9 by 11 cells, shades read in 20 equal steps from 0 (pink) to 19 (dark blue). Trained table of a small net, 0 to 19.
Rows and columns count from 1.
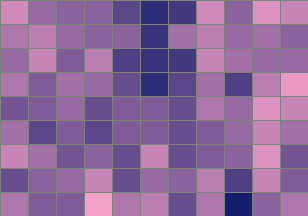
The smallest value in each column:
3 4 7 0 6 4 7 3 7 2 1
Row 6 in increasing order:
4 7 7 8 10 10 10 10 12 13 13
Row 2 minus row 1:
3 -3 -1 0 -4 -1 -8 2 -1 5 5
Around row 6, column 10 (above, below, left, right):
2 2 8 7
